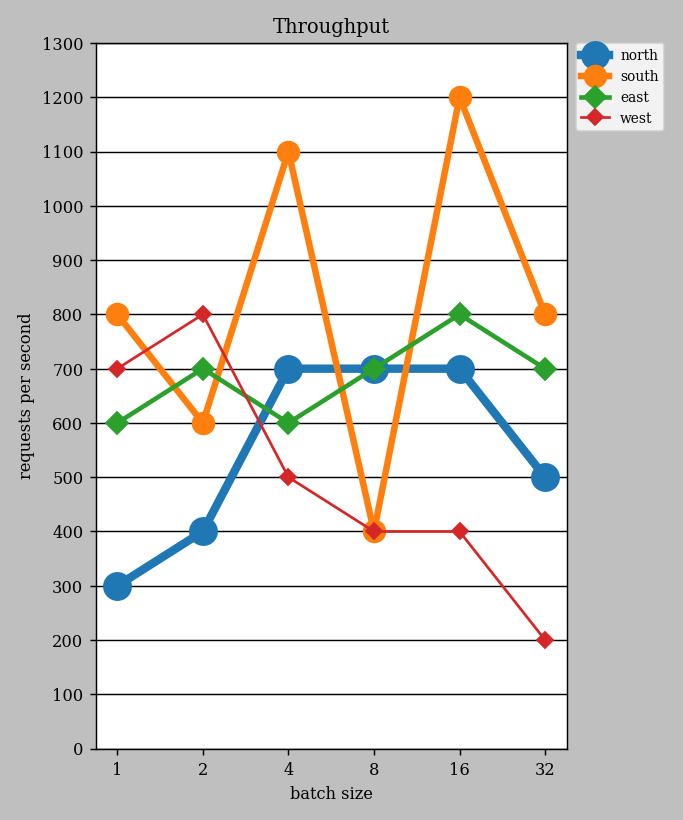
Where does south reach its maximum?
16
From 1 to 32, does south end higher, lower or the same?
the same
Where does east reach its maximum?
16
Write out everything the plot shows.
Title: Throughput
x-axis: batch size, ticks 1 2 4 8 16 32
y-axis: requests per second, ticks 0 100 200 300 400 500 600 700 800 900 1000 1100 1200 1300
Legend: north, south, east, west
Values:
north: 300 400 700 700 700 500
south: 800 600 1100 400 1200 800
east: 600 700 600 700 800 700
west: 700 800 500 400 400 200
